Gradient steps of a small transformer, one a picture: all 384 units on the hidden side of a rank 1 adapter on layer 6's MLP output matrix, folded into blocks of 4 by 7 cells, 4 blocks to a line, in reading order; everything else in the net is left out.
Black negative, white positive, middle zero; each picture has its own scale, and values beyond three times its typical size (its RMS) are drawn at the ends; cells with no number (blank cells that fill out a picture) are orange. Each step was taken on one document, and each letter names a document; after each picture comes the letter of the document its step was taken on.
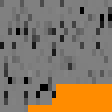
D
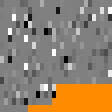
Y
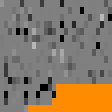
D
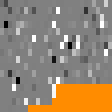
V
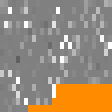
V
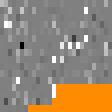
V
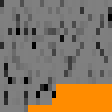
D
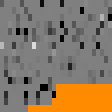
D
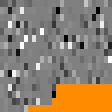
V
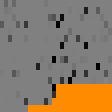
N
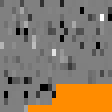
D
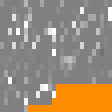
Y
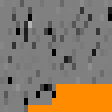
Y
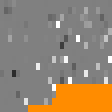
N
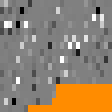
V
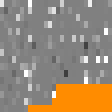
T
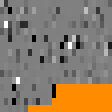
V
